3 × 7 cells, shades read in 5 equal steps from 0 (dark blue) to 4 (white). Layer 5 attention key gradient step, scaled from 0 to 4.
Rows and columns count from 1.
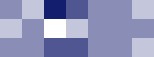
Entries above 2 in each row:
2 3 1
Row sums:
13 18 13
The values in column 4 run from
1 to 3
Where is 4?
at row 2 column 3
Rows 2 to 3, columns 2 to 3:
2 4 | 2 1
